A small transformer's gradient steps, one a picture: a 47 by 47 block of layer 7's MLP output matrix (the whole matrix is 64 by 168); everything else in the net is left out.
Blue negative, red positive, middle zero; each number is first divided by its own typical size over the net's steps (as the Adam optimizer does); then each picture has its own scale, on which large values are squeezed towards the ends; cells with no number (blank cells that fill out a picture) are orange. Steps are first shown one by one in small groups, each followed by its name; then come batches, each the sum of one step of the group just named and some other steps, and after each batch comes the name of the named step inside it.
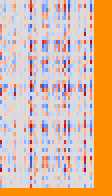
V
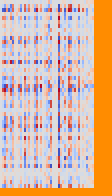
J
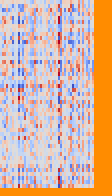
J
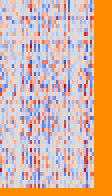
V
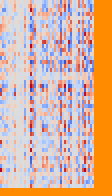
V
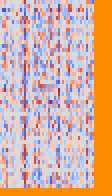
J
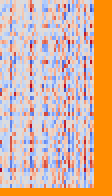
V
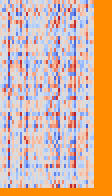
J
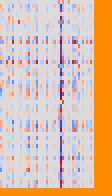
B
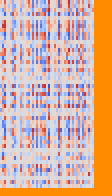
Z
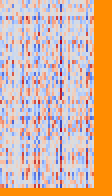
B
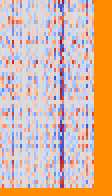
B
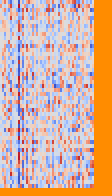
Z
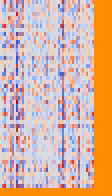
Z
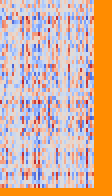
Z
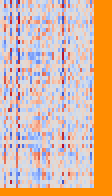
Z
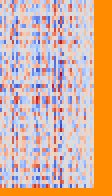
B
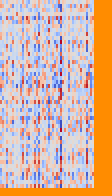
B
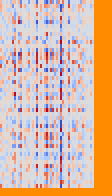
B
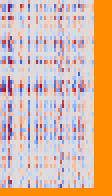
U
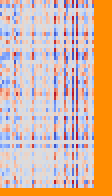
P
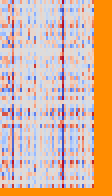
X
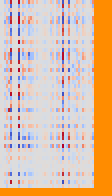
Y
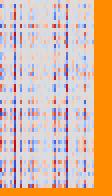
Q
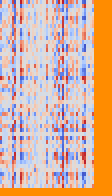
X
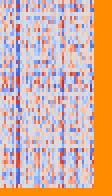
X
